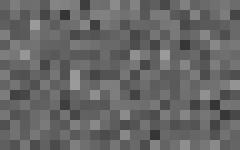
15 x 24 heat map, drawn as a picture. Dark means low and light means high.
Overall the values sit about 40% of the way up the scale. No overall slope runs across the table. No seam splits the table. The values follow a bell shape. There are no regular stripes. The texture is fine-grained noise.
